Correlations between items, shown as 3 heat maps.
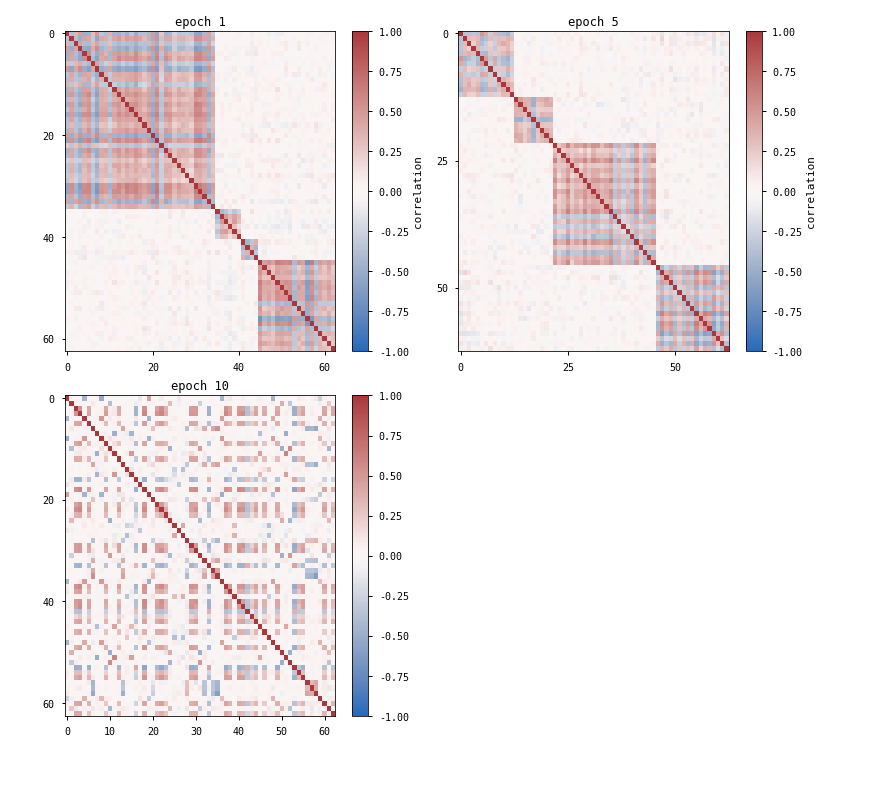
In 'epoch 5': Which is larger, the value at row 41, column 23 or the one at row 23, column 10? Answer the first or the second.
the first
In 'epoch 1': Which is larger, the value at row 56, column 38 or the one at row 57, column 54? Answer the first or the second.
the second
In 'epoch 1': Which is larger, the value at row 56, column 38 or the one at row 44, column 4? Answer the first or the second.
the first
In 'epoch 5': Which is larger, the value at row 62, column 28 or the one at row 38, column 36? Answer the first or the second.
the second
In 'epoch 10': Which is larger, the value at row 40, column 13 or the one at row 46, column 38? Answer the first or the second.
the second
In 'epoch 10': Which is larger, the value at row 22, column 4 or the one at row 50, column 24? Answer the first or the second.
the second
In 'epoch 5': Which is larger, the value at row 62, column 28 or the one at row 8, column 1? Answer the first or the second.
the first
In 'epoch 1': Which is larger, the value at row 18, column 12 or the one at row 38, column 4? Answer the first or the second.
the first
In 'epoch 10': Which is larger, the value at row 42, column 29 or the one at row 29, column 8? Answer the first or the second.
the second
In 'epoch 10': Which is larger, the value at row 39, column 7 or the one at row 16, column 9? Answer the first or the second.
the first
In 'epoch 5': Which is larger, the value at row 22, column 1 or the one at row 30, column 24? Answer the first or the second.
the second
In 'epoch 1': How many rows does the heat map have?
63
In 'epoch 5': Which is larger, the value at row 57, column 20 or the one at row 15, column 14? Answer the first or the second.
the second
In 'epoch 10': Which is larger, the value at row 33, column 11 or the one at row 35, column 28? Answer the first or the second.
the first
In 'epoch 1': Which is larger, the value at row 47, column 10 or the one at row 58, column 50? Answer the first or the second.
the first
